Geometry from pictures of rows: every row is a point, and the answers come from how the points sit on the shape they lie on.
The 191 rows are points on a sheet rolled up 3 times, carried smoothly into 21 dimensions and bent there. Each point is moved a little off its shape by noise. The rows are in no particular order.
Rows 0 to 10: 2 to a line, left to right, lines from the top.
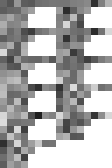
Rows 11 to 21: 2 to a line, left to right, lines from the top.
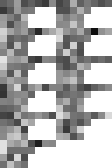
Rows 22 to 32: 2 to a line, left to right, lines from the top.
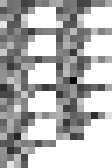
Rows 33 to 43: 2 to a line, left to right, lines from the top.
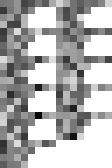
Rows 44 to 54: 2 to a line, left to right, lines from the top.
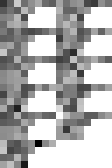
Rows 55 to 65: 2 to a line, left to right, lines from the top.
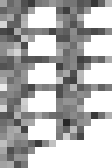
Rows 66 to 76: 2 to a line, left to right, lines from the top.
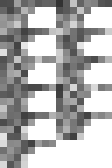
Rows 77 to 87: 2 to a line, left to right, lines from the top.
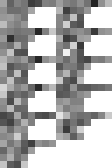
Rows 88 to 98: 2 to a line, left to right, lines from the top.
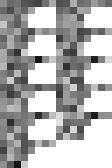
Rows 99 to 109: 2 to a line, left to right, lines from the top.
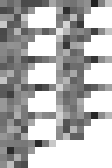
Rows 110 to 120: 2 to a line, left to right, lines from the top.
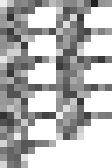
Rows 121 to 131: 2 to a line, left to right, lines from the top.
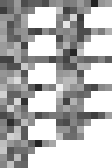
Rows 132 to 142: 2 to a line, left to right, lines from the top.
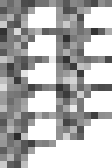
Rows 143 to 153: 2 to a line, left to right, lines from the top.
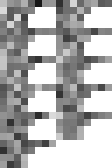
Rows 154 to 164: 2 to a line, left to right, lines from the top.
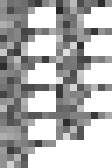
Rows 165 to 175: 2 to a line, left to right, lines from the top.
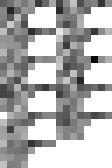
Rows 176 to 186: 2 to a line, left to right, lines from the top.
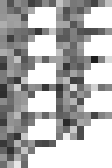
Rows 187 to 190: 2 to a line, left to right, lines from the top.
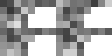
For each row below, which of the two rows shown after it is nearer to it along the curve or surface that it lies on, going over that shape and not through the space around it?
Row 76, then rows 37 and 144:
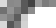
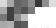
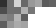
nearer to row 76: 37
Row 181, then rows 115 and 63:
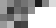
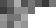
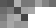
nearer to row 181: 115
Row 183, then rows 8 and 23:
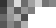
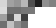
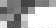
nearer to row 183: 23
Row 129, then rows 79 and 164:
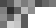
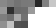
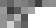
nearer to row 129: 164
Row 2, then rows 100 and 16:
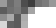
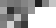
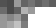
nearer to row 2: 16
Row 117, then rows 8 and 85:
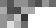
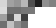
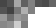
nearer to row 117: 8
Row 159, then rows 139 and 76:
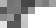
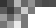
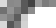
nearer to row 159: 76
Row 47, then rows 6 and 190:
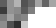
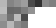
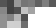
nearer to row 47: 190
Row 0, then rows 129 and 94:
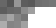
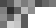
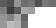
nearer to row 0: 94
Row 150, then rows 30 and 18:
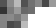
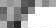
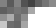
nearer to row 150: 30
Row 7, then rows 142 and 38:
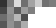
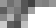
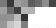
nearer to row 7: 38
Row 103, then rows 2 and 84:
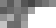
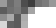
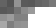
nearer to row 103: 84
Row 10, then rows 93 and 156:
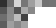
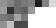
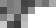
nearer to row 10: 156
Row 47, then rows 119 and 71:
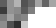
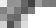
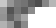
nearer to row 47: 119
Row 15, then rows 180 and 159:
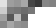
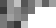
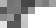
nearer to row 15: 159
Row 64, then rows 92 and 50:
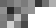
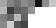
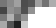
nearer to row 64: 92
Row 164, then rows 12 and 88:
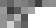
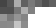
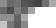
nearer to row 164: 12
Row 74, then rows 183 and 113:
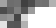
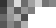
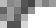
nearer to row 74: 113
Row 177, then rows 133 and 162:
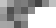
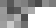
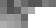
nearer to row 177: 162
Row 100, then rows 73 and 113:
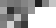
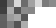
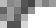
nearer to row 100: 113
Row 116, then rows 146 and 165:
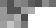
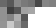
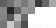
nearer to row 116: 146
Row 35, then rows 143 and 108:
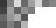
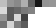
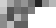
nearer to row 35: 143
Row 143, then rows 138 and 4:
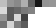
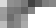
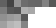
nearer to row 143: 4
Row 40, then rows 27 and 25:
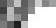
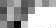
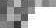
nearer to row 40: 27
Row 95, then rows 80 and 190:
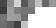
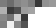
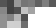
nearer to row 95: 190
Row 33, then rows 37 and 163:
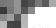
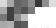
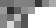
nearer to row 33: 37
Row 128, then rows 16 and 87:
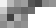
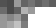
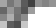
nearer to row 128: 16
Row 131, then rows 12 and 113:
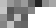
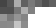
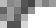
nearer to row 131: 12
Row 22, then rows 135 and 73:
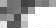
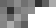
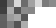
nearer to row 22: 73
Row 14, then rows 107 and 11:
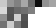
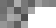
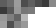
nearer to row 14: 11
